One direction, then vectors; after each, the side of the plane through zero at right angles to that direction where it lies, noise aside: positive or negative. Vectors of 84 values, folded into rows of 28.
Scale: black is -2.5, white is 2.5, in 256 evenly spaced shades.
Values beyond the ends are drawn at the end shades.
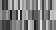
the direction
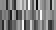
positive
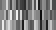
negative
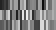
positive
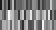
negative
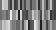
negative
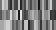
negative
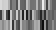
negative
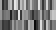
positive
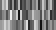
negative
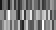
negative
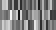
negative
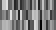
negative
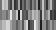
negative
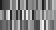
positive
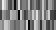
negative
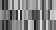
positive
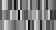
negative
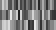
negative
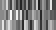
negative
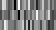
negative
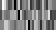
negative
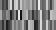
positive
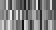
negative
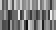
positive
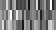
negative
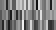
positive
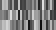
negative
